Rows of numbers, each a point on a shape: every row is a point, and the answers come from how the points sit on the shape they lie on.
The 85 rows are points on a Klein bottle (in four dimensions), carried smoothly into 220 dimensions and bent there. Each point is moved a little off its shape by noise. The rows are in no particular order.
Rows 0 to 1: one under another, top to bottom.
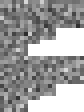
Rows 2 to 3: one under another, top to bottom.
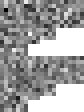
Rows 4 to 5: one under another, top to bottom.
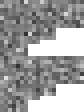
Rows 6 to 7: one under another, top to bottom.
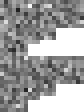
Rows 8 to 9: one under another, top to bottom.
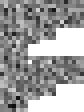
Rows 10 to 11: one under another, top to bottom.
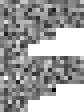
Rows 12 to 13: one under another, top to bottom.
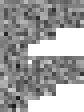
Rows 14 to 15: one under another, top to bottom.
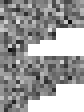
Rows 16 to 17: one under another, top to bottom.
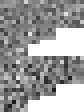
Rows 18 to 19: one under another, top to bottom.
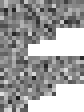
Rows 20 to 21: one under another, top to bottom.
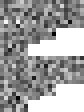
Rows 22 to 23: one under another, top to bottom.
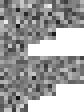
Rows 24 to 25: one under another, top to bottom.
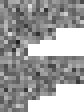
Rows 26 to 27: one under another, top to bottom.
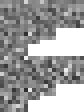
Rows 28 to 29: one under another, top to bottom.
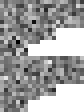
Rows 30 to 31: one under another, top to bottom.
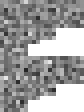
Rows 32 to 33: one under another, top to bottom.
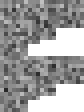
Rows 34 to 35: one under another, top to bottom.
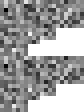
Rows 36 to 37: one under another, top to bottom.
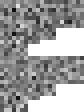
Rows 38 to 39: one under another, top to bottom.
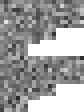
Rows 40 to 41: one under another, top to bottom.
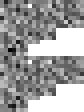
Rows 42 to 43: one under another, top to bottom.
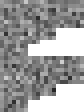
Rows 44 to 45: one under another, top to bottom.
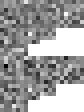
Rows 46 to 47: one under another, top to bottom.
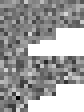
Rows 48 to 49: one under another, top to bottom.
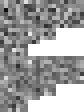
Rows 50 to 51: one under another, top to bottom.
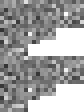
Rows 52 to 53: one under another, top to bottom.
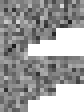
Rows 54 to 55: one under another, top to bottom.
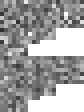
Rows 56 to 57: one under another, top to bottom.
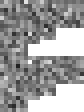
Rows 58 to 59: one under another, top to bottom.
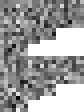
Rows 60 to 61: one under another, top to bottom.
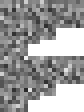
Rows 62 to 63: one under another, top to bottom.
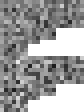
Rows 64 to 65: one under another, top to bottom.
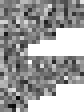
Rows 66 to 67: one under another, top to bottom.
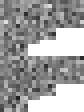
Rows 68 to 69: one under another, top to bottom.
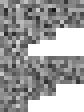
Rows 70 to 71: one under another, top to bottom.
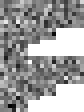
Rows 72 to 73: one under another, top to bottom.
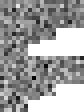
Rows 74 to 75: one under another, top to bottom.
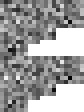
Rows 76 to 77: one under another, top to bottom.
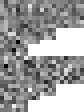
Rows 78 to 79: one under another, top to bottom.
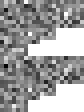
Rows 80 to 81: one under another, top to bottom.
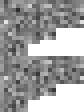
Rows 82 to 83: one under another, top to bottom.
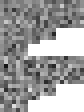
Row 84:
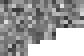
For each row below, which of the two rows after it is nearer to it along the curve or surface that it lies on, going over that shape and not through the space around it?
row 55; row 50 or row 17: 17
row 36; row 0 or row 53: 0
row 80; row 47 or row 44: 47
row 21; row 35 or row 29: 29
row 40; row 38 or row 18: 38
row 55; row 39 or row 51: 39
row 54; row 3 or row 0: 0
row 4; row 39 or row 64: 39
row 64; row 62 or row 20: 20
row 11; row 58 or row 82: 58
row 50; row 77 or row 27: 77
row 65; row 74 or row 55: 74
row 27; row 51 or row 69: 69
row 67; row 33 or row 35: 33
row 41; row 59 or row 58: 59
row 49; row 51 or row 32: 32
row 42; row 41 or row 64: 64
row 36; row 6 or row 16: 16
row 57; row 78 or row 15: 15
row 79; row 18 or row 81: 18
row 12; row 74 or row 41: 41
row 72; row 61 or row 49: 61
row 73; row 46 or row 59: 59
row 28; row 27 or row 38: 38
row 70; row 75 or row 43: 75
